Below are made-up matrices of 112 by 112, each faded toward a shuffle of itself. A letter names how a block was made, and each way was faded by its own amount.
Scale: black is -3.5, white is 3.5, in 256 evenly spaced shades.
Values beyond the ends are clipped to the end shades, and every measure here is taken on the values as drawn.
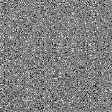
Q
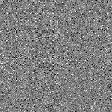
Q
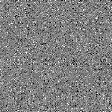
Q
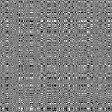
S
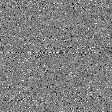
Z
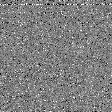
Z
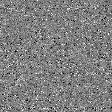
Z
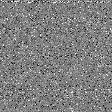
Z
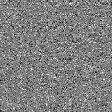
Q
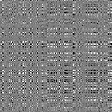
S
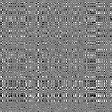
S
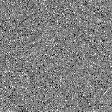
Q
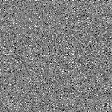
Q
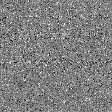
Z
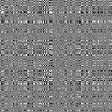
S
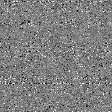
Z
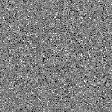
Q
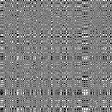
S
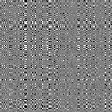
S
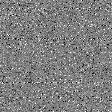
Z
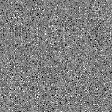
Q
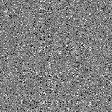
Q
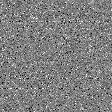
Z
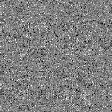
Q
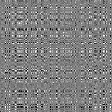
S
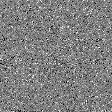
Z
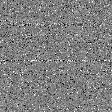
Z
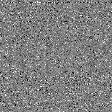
Z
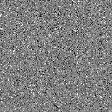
Q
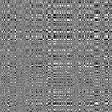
S
